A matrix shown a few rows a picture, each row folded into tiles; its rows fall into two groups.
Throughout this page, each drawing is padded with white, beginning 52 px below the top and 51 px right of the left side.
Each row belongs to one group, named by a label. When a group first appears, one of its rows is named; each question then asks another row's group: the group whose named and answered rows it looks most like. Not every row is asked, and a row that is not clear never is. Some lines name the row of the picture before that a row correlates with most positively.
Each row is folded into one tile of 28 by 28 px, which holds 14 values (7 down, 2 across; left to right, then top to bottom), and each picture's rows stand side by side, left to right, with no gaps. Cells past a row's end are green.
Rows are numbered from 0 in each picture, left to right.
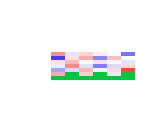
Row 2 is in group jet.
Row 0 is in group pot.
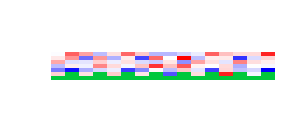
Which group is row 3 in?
pot
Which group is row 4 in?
pot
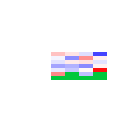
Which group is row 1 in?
jet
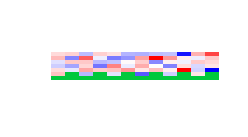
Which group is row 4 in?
jet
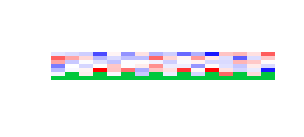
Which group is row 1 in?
jet
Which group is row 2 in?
jet
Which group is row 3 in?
pot
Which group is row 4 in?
jet
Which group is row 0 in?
jet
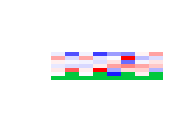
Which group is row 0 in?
jet
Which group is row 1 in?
jet
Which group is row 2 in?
pot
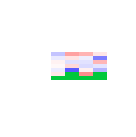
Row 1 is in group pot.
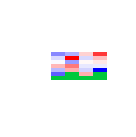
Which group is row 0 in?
pot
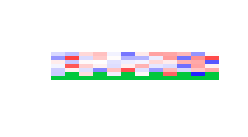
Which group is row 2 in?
jet
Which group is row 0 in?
pot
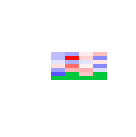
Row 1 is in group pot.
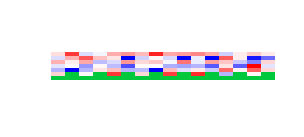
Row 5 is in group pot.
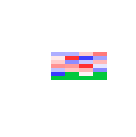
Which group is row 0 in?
pot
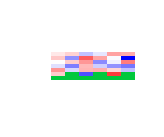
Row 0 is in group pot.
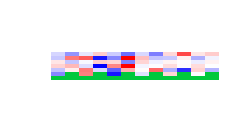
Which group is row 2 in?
pot
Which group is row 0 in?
pot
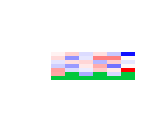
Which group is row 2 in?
jet
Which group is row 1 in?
pot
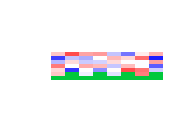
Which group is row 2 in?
jet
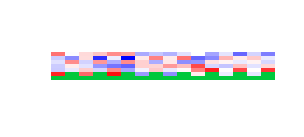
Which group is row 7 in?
jet
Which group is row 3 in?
pot
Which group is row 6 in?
jet
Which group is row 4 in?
pot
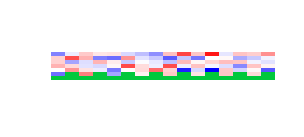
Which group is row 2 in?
pot
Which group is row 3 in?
jet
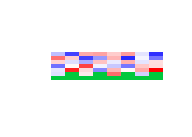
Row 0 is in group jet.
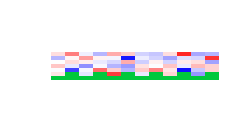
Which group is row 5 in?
pot
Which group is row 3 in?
jet
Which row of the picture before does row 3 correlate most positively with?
3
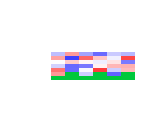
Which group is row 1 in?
jet
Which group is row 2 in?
pot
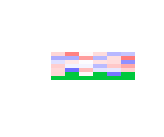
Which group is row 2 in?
pot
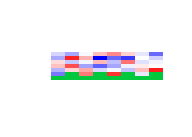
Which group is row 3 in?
jet
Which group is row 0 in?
pot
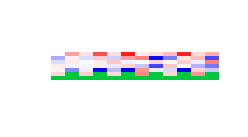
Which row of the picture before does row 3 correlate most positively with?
1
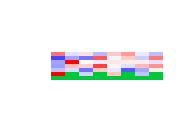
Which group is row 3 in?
pot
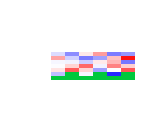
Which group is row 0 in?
jet
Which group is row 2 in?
pot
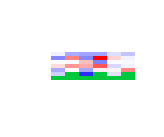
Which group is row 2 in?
jet
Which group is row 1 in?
pot
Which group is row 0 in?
pot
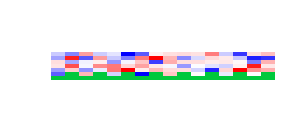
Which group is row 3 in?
pot
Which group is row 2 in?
jet
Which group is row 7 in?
jet
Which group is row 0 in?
pot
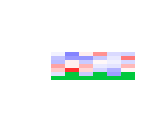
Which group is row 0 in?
jet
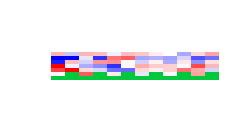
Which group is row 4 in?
jet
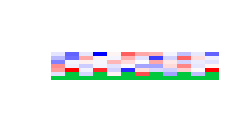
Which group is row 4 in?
pot
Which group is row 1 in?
jet
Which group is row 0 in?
jet
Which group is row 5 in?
jet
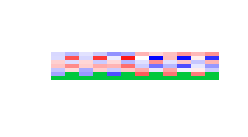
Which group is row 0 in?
pot
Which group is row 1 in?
pot
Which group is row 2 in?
pot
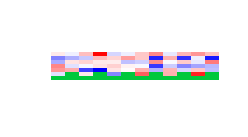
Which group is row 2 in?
pot
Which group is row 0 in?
jet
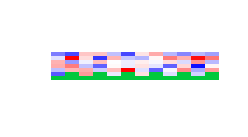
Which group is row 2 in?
jet
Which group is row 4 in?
jet
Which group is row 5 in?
jet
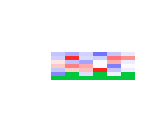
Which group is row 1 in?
jet
